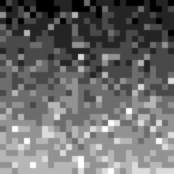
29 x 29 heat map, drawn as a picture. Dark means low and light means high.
Odd rows or columns: none. Stripes: none. Slope: up to the bottom. Grain: fine. Average level on the scale: 40%.
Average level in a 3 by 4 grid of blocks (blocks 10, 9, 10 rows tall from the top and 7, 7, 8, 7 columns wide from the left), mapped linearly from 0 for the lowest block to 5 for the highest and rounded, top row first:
0000 | 2323 | 5555
